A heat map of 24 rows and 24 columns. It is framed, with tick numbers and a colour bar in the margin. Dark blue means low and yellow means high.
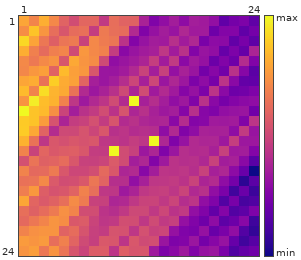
Streaks slant up to the right. Three lone cells stand out, each far higher than its neighbours. The field climbs toward the left.
